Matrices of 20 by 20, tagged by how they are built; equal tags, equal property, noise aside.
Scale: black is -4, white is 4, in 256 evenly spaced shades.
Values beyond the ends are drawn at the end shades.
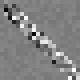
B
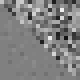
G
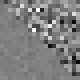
G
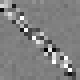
B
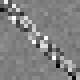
B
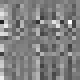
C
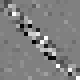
B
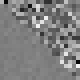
G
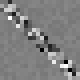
B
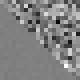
G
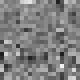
C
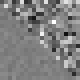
G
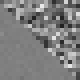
G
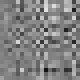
C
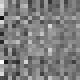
C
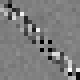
B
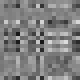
C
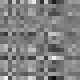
C
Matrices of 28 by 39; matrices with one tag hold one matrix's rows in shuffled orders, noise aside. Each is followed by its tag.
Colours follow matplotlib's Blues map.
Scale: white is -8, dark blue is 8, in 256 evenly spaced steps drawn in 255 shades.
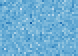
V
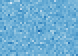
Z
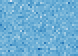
Z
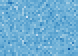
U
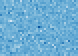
Z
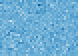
Z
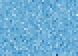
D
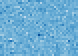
Z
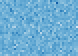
D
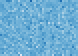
V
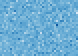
D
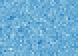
Z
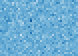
V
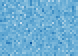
V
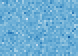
U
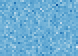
D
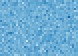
U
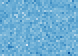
U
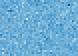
U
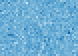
U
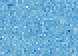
U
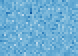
V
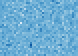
V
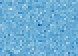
Z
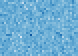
V
